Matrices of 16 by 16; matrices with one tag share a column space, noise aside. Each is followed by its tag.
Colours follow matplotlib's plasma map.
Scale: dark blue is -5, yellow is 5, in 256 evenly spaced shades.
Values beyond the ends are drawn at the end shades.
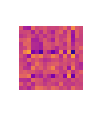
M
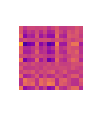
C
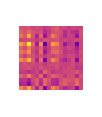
C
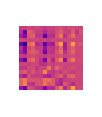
C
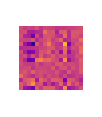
C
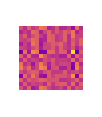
M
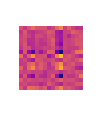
M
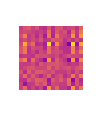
C
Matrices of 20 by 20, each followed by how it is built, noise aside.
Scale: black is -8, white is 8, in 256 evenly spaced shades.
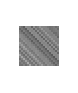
Toeplitz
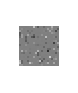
sparse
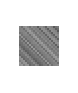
Toeplitz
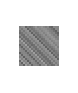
Toeplitz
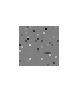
sparse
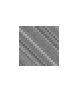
Toeplitz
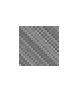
Toeplitz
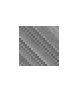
Toeplitz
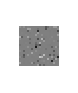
sparse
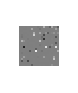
sparse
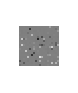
sparse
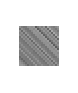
Toeplitz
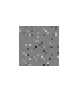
sparse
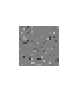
sparse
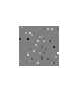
sparse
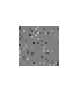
sparse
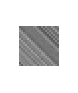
Toeplitz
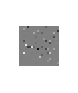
sparse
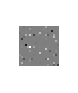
sparse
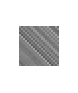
Toeplitz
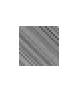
Toeplitz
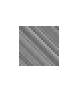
Toeplitz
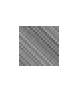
Toeplitz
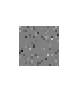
sparse
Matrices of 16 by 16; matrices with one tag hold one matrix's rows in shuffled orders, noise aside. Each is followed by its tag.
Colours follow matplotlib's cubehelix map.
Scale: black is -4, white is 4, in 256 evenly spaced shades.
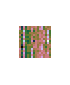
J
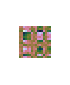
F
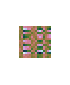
F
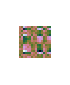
F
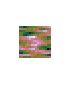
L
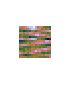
L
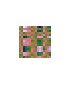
F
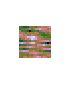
L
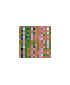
J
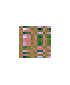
F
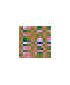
F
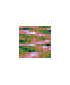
L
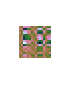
F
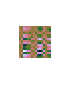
F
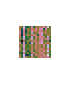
J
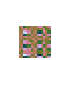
F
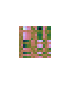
F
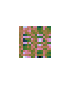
F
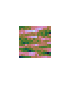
L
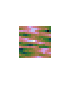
L
